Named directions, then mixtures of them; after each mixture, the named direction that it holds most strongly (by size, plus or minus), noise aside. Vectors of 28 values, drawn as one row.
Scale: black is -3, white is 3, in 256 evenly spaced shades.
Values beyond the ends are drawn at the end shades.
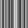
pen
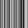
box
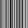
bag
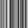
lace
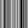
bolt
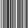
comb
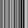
box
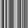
pen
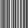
bag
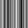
comb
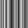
lace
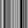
bolt
